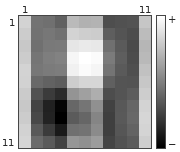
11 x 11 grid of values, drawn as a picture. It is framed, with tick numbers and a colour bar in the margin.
Ninth with the highest average: top middle. Stripes: upright, repeating 2 times. Ninth with the lowest average: bottom left.
